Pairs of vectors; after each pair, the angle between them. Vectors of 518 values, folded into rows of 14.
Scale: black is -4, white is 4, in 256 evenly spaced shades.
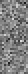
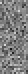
orthogonal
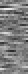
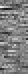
nearly opposite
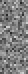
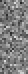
nearly parallel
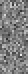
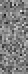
nearly opposite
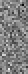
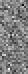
nearly parallel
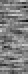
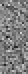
orthogonal
